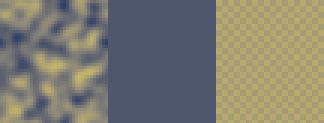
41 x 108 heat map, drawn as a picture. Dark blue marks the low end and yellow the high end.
The table splits into one row of 3 panels. Panel 1,1: middling, blotchy, strong in contrast. Panel 1,2: low, flat. Panel 1,3: high, checkered, faint in contrast.
